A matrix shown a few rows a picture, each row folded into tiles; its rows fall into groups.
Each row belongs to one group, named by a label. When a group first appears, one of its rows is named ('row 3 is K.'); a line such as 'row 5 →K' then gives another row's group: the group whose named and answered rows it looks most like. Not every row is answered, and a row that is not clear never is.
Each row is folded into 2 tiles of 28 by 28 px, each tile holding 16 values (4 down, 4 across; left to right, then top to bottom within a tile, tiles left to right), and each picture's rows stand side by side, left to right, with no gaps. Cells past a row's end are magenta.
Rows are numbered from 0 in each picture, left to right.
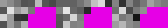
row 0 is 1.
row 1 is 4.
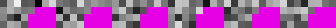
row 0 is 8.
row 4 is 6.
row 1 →4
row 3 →8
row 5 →1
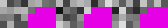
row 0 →1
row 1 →6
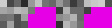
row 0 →1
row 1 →4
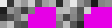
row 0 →6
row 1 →8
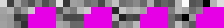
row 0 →1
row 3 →8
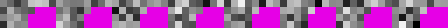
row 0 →4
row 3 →8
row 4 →8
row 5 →8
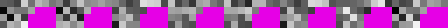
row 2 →4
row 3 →1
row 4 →1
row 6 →4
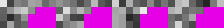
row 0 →1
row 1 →1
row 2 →1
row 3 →8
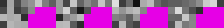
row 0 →4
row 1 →6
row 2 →1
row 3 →4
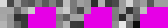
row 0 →1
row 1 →8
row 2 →8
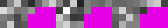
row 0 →8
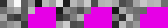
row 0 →8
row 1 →6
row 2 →4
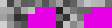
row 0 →1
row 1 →4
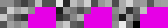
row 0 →1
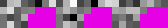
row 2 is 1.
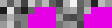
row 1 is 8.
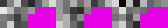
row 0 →8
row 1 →6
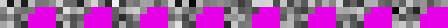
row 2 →1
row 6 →1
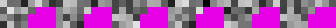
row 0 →1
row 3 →8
